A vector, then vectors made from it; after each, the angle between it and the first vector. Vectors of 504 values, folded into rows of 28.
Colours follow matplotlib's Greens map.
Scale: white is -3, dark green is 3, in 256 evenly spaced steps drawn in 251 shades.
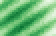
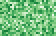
orthogonal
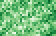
partly opposed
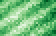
nearly opposite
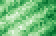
nearly opposite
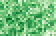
partly aligned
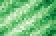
nearly opposite
